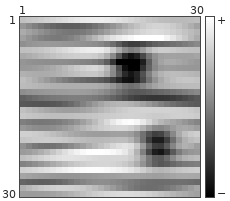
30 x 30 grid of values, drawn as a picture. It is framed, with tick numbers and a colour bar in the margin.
Slope: none. Grain: streaks across. Dips: two. Ninth with the highest average: bottom middle.
